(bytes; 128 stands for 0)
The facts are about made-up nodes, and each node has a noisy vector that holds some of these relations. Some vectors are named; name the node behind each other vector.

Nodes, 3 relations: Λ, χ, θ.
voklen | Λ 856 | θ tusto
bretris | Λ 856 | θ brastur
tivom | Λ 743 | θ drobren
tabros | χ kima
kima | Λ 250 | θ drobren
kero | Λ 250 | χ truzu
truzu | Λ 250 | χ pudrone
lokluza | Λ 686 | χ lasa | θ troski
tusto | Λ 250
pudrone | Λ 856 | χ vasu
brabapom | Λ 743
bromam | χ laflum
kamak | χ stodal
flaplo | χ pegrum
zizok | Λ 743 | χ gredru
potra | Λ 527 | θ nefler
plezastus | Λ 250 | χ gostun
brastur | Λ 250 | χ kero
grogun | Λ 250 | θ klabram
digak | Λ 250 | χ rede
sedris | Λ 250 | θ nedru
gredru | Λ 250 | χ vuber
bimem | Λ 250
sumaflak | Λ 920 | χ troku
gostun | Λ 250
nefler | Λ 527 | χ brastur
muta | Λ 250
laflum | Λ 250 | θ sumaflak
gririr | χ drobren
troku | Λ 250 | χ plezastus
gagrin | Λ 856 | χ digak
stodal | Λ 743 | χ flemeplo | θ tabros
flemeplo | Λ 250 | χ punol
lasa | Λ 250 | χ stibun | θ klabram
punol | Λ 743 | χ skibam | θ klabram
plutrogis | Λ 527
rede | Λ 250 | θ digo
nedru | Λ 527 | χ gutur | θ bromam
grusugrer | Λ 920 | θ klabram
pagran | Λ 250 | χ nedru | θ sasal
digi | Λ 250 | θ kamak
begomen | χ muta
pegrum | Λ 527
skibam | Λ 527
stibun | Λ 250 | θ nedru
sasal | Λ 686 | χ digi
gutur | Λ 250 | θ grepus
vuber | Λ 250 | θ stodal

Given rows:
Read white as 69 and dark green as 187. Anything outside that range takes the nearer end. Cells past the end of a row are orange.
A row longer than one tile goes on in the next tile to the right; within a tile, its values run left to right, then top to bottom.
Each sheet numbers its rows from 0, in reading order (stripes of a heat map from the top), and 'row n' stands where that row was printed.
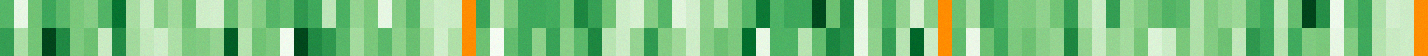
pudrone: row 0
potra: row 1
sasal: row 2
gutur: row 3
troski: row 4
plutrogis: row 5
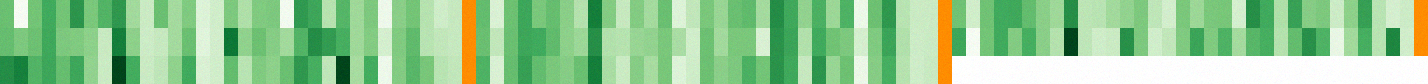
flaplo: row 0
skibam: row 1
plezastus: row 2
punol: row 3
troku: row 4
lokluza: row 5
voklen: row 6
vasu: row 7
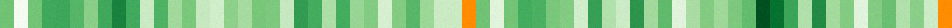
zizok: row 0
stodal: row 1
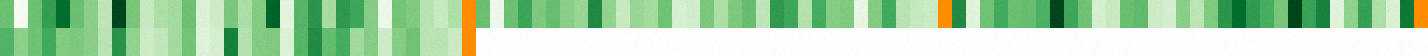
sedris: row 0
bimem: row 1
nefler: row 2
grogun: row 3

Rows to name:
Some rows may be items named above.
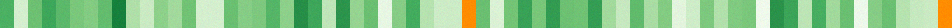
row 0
vasu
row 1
pegrum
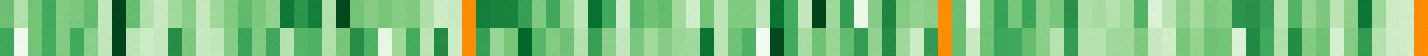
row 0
bretris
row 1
tusto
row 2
tivom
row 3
lokluza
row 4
grepus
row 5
gostun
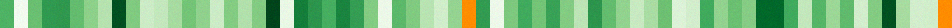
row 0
nedru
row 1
kima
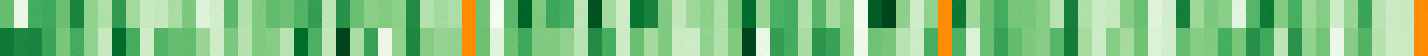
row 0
gririr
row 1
kamak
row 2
lasa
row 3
tusto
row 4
bromam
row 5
vasu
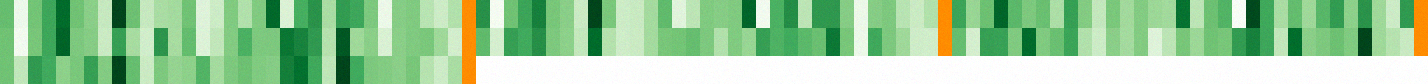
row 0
sedris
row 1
stibun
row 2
grepus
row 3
vuber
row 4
pagran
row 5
drobren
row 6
brastur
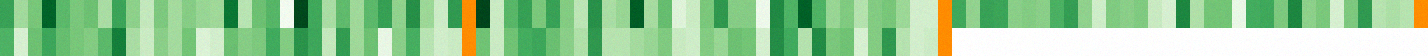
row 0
grepus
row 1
rede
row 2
klabram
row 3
vasu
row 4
gostun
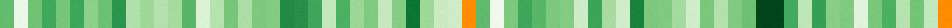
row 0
tivom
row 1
tabros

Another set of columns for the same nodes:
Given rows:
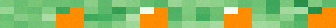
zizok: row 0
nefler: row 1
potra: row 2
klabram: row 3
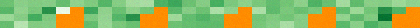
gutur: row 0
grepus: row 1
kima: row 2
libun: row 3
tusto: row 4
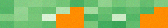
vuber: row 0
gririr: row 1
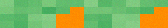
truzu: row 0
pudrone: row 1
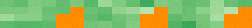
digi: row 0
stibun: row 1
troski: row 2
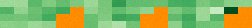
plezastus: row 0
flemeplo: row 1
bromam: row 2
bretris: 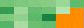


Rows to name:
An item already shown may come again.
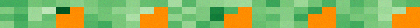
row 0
bromam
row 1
troski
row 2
tusto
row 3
vasu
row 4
troski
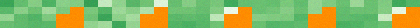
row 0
kima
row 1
nedru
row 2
lokluza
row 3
rede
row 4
lokluza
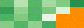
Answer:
stodal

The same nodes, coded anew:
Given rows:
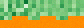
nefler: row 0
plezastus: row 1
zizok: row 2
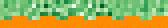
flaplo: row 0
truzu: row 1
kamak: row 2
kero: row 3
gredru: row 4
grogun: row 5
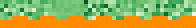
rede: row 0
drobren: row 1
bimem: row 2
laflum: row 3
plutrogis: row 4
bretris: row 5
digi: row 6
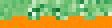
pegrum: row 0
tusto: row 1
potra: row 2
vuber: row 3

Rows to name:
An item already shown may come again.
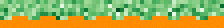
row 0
punol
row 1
grepus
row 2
stodal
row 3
potra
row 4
voklen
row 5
drobren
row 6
tusto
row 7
troski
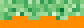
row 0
tabros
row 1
vuber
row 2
punol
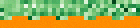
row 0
potra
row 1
stodal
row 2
stodal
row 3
gutur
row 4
sumaflak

